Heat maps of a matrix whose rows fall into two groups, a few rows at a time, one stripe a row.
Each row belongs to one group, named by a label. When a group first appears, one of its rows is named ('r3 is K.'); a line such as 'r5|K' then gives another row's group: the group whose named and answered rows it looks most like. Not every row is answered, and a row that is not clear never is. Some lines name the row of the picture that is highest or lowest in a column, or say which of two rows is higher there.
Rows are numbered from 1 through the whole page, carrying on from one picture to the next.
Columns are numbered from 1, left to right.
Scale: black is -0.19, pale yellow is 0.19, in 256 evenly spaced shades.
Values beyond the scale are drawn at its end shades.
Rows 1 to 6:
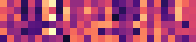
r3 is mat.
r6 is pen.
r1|mat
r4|pen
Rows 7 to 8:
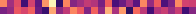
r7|mat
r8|pen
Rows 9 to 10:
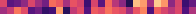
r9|pen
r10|pen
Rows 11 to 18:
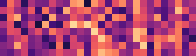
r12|mat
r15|pen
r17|pen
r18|pen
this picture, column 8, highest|13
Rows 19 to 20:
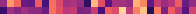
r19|pen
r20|pen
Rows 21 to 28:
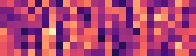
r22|pen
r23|pen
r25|mat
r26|mat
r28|mat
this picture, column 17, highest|22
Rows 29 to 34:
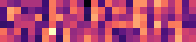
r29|pen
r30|pen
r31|pen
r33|mat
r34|mat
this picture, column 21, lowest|30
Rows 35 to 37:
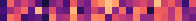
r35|pen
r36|pen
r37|pen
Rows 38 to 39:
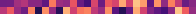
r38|pen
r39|mat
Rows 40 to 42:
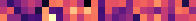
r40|pen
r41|mat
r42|mat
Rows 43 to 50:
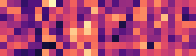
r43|mat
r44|pen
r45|pen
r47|mat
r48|mat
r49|pen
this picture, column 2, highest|44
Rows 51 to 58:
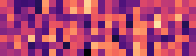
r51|mat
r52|mat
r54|pen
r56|mat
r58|pen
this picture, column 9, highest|54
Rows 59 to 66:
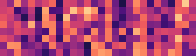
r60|mat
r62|mat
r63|pen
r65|pen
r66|pen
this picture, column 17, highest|65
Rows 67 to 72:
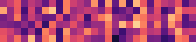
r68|mat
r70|pen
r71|mat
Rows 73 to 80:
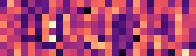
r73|pen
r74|pen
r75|mat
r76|mat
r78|mat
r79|pen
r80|mat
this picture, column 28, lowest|79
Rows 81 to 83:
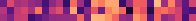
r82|pen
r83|pen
